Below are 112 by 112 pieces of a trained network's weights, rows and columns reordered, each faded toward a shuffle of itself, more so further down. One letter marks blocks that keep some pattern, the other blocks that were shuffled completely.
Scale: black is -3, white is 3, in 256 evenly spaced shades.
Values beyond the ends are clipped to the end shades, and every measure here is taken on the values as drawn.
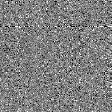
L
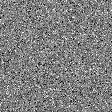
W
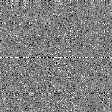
L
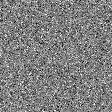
W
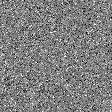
W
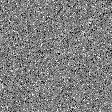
W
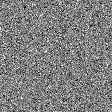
W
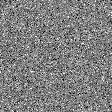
W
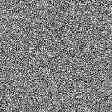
L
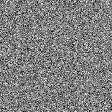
L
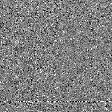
L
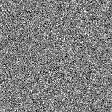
L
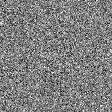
L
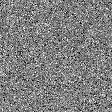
W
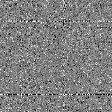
L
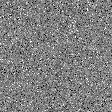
W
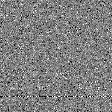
L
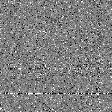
L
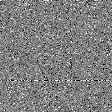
L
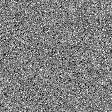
W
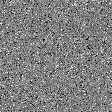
W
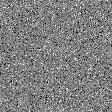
W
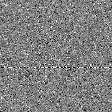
L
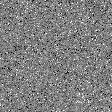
W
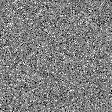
W
